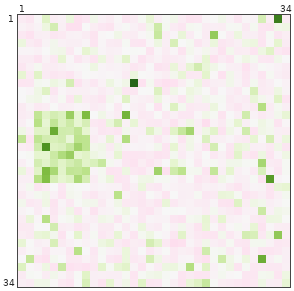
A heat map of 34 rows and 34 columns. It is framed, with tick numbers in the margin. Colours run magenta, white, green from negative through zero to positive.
Ninth with the highest average: middle left. Mirror symmetry: none. Slope: none. Stripes: none. Odd patch: higher, in the middle left. Histogram: skewed, a long tail of high values.
